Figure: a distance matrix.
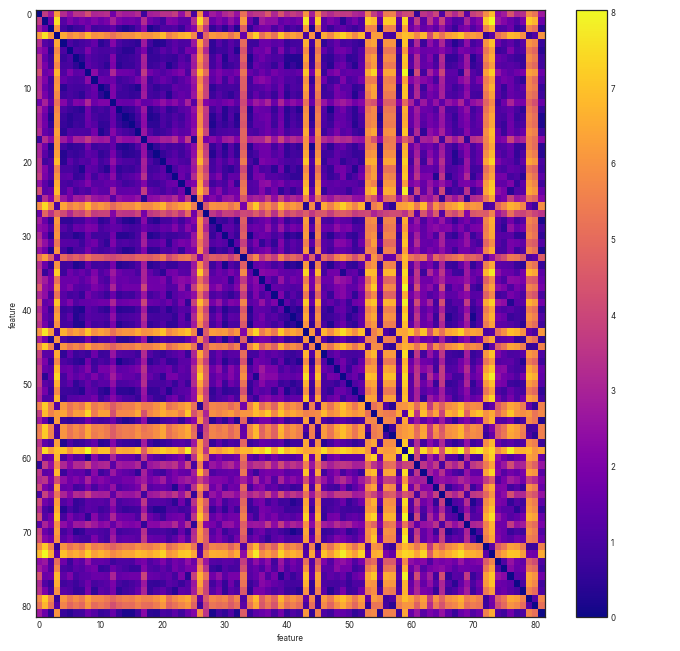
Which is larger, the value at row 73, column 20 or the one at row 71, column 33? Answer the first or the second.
the first
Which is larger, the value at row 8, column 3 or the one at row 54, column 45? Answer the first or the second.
the first
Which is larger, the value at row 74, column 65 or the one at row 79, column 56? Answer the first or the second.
the first
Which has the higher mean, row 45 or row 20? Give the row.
45
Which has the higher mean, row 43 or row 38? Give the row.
43
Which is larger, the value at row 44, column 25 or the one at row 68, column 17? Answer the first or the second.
the second
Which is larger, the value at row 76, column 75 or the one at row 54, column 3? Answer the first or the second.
the second
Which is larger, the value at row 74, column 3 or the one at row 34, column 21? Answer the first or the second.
the first
